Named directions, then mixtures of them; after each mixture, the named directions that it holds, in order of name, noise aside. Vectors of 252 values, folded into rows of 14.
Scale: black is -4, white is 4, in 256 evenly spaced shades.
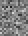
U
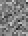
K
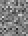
K, U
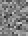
K, U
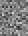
K, U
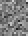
K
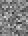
K, U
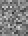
K, U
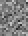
K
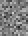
K, U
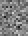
K, U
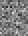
U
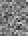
K, U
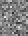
K, U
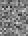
U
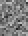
K
